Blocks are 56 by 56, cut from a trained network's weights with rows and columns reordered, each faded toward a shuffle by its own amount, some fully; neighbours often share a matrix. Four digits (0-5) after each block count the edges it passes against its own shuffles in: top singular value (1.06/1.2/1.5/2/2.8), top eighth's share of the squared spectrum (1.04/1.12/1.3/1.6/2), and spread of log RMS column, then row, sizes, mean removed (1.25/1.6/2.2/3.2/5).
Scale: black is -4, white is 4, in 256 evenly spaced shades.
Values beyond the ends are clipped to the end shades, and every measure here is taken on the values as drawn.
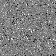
1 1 0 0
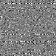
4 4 0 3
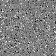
1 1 0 0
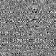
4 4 0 3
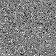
2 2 0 1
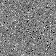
0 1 0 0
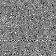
3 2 0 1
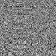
2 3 0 2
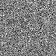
2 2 1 0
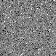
0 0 0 0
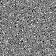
0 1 0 0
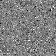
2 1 0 0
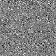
3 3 0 2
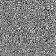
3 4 1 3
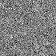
1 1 0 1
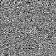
3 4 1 2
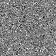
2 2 0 1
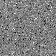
0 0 0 0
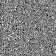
0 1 0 0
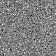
0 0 0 0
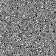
0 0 0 0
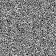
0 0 0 0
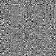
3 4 3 2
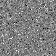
0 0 0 0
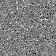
1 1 0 0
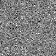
2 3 1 0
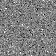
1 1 0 0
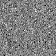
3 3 1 1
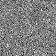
1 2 0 0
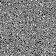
1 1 0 0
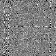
3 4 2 1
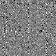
2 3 2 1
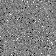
2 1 0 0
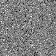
2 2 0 0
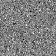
1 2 0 0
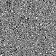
1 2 0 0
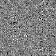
2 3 1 1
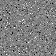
1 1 0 1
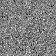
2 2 1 1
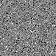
1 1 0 0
